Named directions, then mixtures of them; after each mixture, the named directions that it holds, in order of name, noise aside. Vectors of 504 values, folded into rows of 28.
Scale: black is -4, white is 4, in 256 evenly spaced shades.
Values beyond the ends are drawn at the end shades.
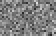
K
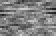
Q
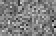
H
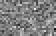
H, K, Q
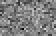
H, K, Q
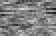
Q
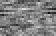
Q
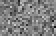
H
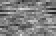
Q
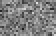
K, Q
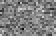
H, K, Q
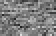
H, K, Q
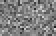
H, K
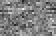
H, K, Q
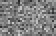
H, Q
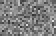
H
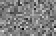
H, K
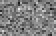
H, K, Q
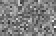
H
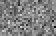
H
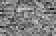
H, K, Q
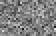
H, K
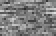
Q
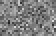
H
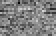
H, K, Q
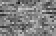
H, Q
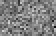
H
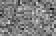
H, K, Q
